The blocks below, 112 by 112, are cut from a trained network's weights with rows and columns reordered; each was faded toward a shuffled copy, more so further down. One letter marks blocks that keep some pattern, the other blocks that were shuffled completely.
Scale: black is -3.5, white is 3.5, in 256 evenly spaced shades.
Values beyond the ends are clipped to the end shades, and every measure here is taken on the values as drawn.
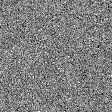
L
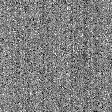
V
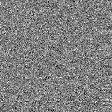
V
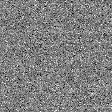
V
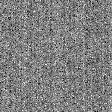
V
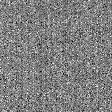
V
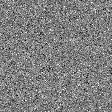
L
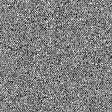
V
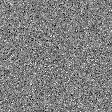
L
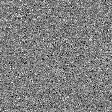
V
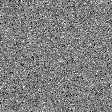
V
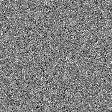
L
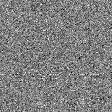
V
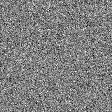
L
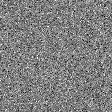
L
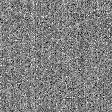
V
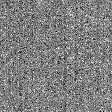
V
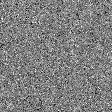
L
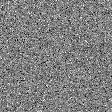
L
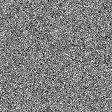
L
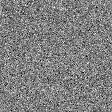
L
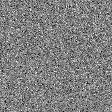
L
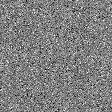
L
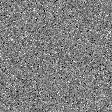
L
